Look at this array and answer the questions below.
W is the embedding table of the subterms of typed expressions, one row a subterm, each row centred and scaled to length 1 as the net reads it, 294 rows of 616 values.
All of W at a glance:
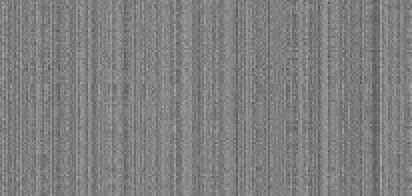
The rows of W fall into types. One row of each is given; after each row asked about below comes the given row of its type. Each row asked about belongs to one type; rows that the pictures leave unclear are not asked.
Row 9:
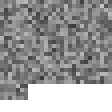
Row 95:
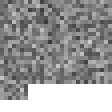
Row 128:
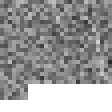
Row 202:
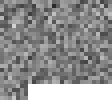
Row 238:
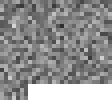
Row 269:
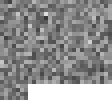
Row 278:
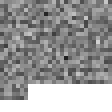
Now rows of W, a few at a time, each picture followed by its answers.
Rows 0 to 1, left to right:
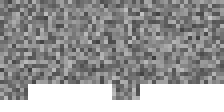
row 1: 95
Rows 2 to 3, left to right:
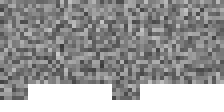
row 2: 278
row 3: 269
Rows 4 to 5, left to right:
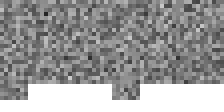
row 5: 202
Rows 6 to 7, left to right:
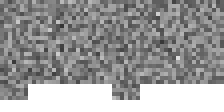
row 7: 238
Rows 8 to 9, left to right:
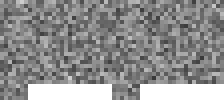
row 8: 9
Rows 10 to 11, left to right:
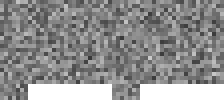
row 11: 9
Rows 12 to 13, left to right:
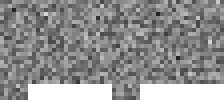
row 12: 269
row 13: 278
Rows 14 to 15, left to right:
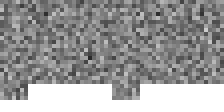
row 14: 238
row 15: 128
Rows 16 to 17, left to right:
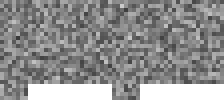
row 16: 202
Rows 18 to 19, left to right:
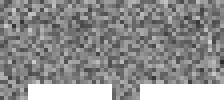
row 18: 128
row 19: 128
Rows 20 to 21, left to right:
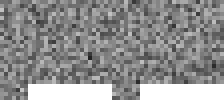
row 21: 269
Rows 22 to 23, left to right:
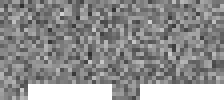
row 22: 128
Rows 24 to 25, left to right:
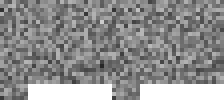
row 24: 269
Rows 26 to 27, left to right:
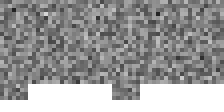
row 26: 269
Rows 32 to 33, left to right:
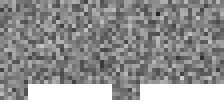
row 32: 202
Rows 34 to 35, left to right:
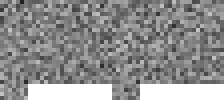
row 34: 128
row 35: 278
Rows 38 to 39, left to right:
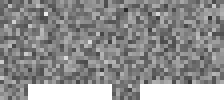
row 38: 95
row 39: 269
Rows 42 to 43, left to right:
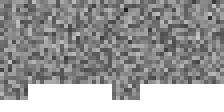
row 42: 202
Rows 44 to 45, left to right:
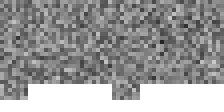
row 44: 202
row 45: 128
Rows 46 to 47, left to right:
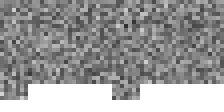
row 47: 128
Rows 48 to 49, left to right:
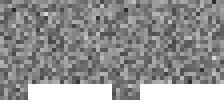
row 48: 269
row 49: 269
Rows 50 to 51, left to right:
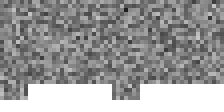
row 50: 95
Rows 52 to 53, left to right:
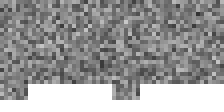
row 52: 202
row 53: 95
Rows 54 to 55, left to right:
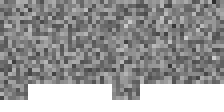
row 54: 9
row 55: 202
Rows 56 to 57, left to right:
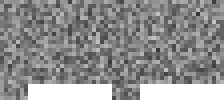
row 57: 269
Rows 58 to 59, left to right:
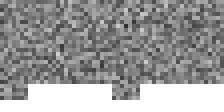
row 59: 128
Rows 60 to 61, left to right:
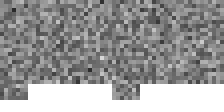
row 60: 269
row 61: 95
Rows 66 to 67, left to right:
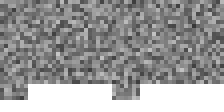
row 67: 128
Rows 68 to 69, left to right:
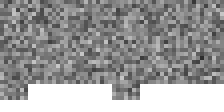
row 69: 9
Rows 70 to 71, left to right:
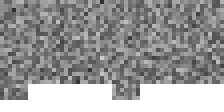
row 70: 269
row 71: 202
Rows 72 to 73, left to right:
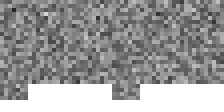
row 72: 269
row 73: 9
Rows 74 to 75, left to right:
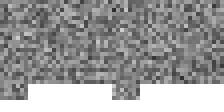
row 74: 278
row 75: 202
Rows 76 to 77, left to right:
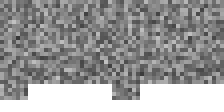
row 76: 202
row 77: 269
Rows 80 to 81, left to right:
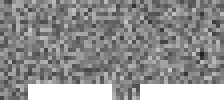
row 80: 269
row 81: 238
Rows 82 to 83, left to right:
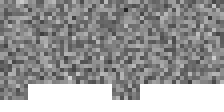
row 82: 9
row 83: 238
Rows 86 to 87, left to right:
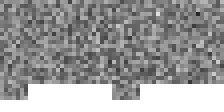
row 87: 95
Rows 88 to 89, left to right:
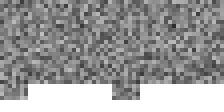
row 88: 128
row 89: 269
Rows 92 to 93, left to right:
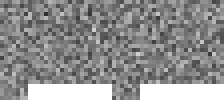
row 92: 128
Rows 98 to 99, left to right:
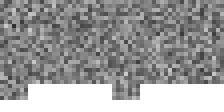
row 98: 128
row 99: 9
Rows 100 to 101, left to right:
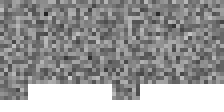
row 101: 95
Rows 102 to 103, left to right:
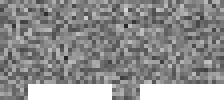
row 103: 278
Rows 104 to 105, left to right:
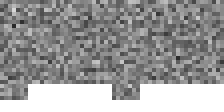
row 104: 278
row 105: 128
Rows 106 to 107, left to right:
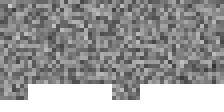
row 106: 278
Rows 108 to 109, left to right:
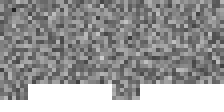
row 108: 238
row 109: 202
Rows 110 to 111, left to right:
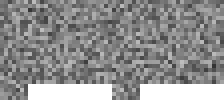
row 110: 95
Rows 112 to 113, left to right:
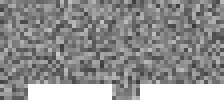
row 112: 278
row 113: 128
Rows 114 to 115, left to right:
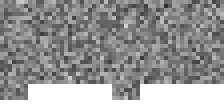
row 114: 9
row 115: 202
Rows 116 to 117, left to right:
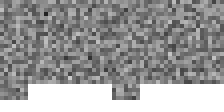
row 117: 278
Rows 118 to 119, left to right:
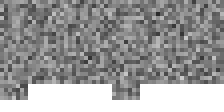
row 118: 202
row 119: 9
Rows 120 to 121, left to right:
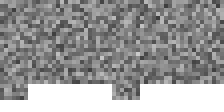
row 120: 278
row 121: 202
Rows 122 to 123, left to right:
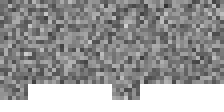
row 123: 202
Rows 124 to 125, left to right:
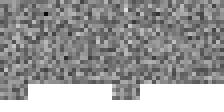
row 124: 278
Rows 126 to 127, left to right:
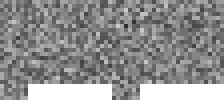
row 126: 202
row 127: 128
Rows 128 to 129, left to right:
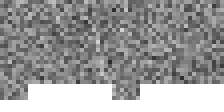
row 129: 202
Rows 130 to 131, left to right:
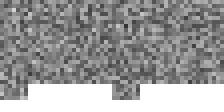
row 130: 128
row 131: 95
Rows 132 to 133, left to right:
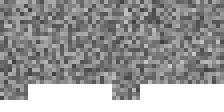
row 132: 9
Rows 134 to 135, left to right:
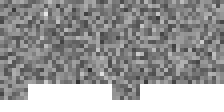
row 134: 128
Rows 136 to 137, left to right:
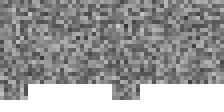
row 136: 95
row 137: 95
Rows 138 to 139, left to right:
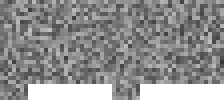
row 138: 95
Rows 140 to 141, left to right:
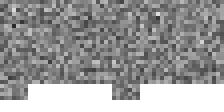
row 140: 278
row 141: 269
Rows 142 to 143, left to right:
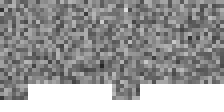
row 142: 269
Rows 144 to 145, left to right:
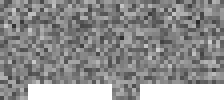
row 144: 128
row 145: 278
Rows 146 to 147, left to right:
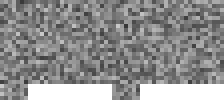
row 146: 278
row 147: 95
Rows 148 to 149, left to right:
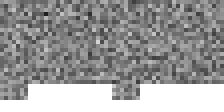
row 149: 278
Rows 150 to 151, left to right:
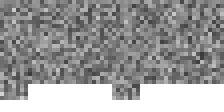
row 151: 202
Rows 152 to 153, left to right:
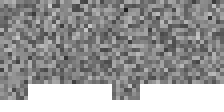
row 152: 202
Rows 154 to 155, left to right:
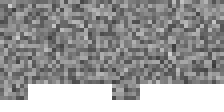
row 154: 278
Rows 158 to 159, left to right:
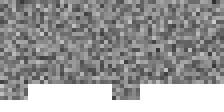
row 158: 278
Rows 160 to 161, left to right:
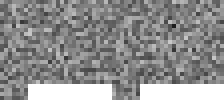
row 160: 278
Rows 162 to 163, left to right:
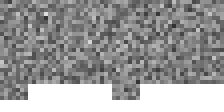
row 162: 269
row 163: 278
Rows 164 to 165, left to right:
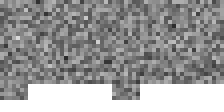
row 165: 269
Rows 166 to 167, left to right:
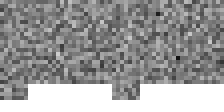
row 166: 278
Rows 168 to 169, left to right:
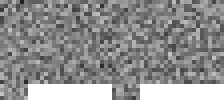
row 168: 128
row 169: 278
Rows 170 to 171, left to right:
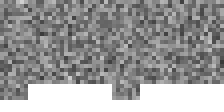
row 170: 9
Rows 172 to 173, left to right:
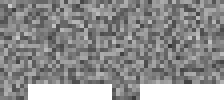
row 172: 278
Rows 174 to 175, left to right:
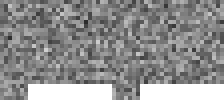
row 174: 278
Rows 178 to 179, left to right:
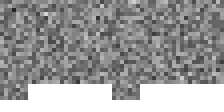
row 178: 269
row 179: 9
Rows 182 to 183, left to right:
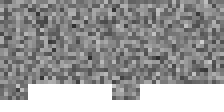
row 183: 278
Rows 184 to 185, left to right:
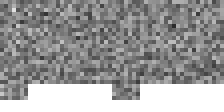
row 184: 278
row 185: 269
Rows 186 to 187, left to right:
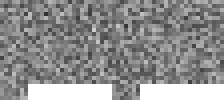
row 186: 128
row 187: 95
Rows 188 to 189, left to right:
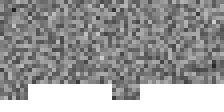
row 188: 238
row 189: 269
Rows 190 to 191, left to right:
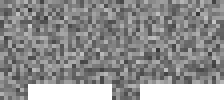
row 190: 9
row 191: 269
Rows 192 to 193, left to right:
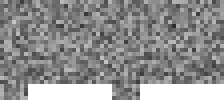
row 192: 95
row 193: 269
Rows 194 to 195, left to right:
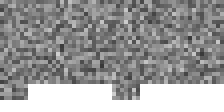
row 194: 278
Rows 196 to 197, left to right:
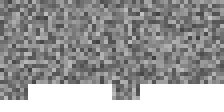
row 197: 95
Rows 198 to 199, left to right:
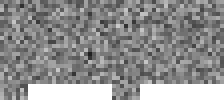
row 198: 238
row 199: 128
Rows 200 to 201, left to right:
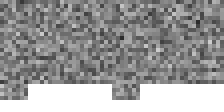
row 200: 278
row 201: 278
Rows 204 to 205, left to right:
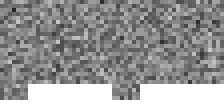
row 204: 128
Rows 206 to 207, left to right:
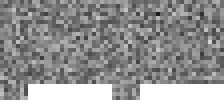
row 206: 95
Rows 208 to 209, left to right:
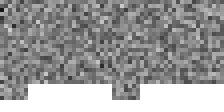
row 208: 128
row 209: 278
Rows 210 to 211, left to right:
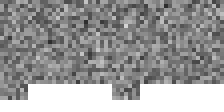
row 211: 202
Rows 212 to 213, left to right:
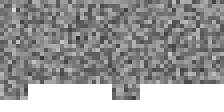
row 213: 278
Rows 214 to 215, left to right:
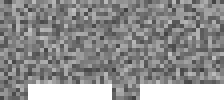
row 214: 269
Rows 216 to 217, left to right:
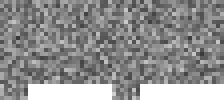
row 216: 202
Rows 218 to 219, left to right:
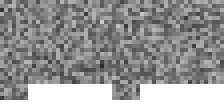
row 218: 269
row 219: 95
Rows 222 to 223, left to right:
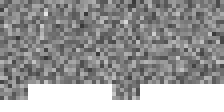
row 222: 128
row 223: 238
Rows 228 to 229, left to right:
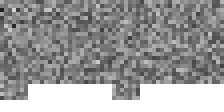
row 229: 202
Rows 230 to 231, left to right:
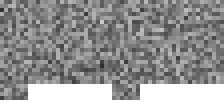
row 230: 269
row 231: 95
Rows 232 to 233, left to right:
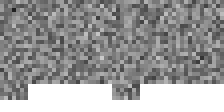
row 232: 238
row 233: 202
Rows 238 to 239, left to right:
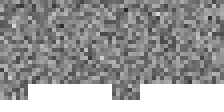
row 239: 269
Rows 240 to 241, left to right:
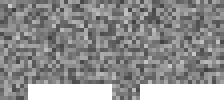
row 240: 278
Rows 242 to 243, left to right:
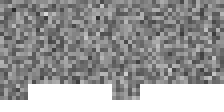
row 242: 269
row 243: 9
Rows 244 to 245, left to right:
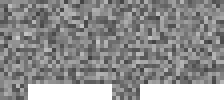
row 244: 278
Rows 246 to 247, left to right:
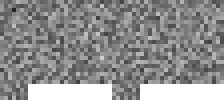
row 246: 238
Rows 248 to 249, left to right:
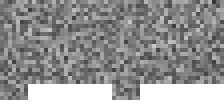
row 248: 95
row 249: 202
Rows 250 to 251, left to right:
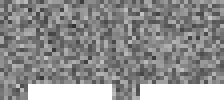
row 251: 95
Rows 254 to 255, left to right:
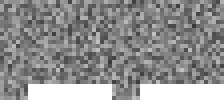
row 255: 128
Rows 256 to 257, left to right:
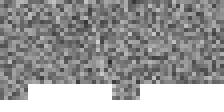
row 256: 128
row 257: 278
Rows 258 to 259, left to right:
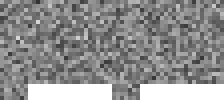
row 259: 9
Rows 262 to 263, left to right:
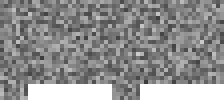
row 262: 95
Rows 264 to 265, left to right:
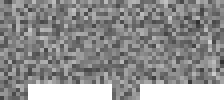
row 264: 269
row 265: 128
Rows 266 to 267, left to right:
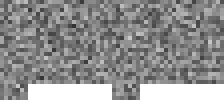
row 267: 278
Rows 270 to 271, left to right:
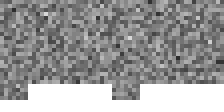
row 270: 269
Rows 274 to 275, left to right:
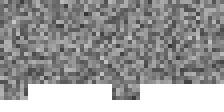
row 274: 95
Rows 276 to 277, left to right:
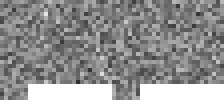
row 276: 128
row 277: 95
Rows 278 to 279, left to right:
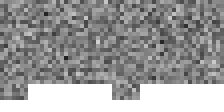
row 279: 128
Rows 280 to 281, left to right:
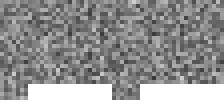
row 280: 9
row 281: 9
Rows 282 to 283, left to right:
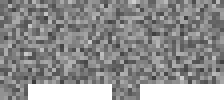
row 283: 9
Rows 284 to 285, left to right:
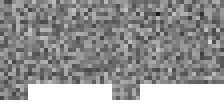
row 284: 269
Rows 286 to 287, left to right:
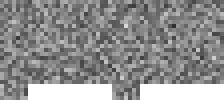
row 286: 202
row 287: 238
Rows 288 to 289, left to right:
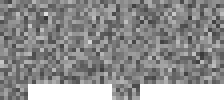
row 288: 269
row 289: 202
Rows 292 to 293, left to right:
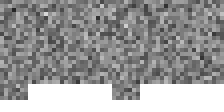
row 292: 269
